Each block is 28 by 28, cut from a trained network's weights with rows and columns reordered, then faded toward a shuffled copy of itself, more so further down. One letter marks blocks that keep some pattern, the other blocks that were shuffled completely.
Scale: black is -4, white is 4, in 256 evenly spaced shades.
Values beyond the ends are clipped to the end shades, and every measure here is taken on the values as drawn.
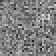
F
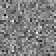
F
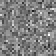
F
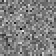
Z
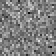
F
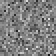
Z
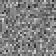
F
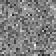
Z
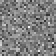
Z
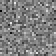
Z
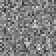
Z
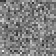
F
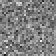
F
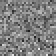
Z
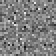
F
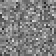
Z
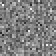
Z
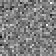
Z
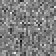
F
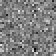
F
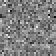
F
